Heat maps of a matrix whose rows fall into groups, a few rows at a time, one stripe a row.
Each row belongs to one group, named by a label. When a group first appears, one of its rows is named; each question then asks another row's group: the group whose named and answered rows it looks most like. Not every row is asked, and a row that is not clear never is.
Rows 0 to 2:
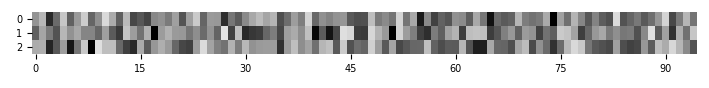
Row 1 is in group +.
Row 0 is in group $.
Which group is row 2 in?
$
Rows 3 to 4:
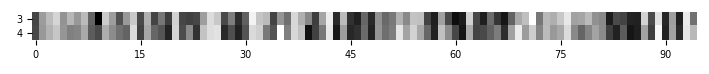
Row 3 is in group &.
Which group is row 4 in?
&
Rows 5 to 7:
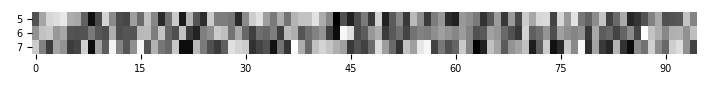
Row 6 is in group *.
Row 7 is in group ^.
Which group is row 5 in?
&
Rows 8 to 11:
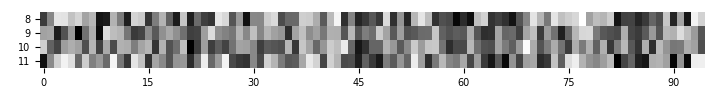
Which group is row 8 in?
&
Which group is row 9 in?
$
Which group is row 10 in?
^
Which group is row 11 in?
&
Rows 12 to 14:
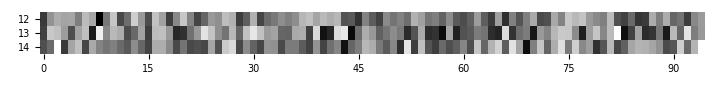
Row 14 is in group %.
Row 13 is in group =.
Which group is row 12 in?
&
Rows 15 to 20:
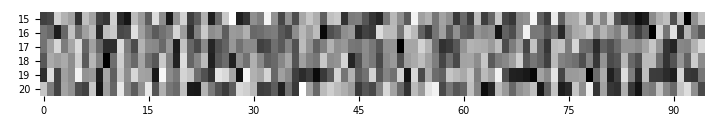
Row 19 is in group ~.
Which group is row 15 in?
&
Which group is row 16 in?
+
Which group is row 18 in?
^
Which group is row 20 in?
^
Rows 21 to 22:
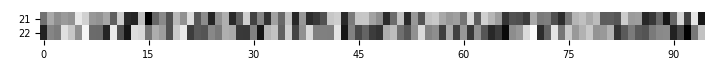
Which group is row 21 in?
~
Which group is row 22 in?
&
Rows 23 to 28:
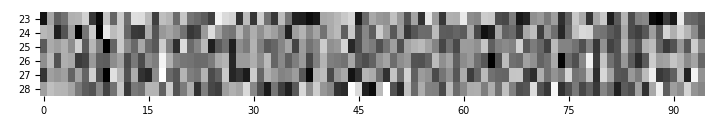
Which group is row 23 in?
~
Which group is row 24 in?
$
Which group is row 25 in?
^
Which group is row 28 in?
*
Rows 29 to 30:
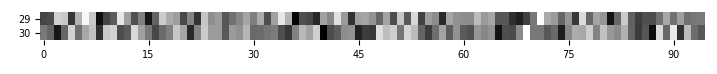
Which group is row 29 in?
~
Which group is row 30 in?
+
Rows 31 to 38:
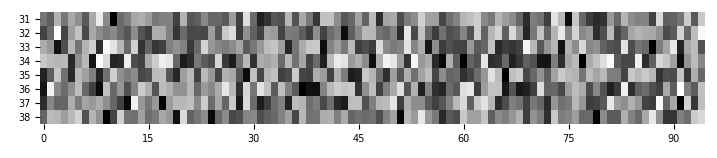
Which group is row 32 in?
%
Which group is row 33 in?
$
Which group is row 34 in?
=
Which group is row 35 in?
%
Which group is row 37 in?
+
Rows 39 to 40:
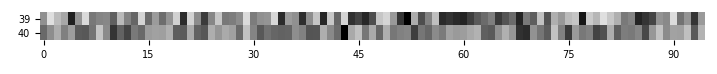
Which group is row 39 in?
=
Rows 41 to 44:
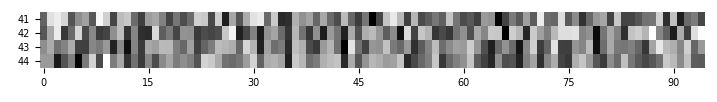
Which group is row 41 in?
=
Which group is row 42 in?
%
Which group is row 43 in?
*
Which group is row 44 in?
$
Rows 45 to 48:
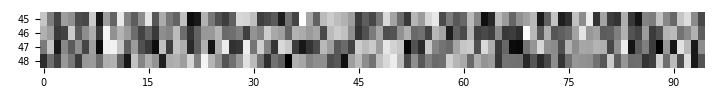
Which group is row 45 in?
^
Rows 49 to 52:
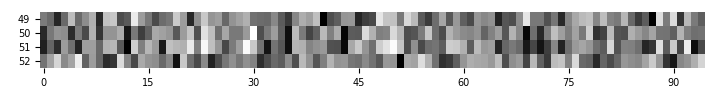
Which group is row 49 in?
+
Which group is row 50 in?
%
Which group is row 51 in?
+
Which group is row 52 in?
^
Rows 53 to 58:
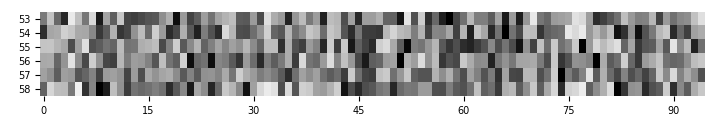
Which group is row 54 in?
&
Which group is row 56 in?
^
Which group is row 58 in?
&
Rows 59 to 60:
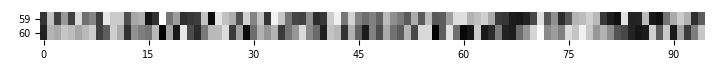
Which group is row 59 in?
~
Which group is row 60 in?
&
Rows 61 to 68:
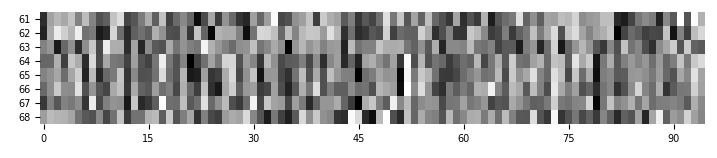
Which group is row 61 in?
&
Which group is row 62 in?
&
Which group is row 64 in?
%
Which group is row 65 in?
%
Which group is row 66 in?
%
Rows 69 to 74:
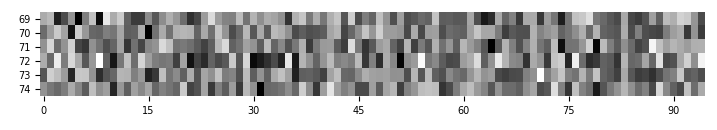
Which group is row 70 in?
~
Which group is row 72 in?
^
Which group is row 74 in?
^
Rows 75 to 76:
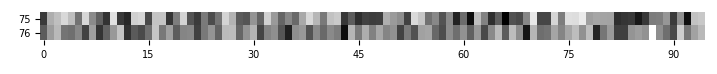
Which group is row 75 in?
&
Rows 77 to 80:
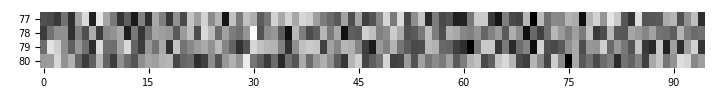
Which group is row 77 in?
=
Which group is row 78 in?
%
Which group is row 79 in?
=
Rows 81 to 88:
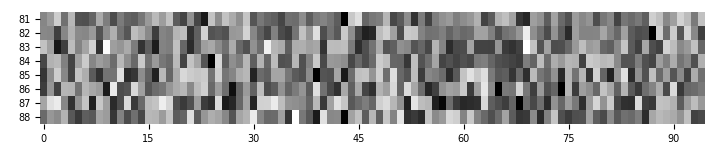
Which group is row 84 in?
=
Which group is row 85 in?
~
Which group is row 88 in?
*
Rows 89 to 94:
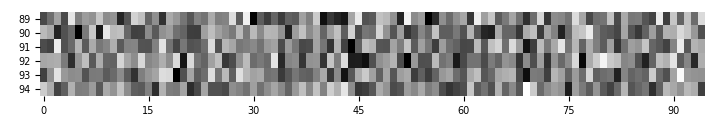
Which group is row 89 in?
+
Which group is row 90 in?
$
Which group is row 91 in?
%
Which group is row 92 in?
=
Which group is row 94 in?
$
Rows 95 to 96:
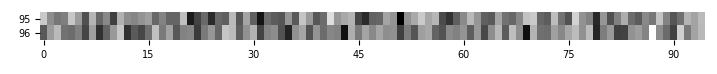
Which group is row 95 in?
^
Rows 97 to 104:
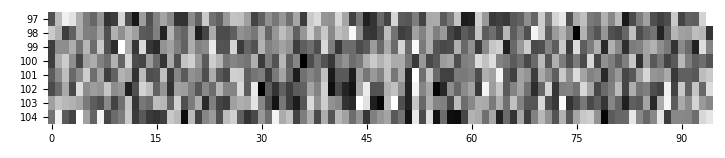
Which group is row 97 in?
&
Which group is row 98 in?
$
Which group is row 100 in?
~
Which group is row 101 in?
%
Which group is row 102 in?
+
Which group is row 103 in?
*
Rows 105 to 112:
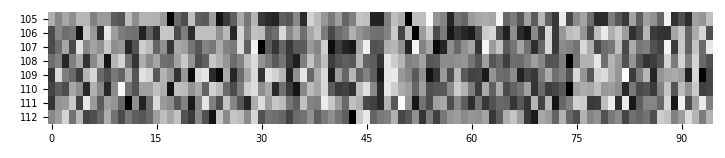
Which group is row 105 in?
^
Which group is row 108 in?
+
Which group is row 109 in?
=
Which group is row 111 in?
=
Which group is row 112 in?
*
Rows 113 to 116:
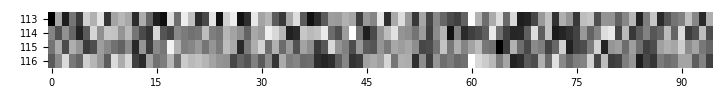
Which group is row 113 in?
~
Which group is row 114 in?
=
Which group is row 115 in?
*
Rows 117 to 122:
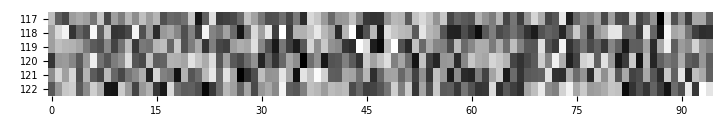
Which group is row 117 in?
^
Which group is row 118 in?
=
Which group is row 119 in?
*
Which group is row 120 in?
~
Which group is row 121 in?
=
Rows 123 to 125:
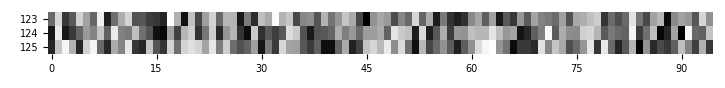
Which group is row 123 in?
$
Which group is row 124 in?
~
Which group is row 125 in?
~
